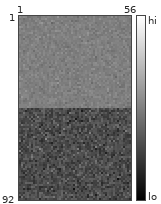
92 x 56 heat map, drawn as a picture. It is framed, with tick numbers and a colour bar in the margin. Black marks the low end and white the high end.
It is made of 2 by 1 panels. Panel 1,1: middling, fine-grained, faint in contrast. Panel 2,1: low, fine-grained.
